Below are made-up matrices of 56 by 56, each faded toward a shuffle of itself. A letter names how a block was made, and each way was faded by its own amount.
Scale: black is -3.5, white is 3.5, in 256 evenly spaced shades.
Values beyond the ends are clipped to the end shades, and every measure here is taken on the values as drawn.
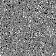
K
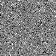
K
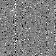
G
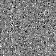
K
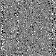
G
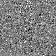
K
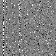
G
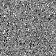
K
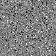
K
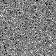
K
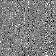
G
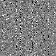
G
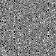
G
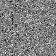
K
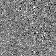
K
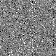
K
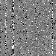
G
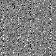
G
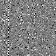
G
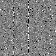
G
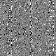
G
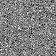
K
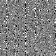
G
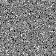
K
